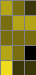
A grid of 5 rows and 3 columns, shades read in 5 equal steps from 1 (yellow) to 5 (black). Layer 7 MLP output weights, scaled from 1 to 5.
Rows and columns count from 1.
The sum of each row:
9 7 9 10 9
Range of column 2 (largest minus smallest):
2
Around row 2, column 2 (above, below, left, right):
3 3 3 2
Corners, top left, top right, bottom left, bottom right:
2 4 1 4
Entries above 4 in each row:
0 0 0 1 0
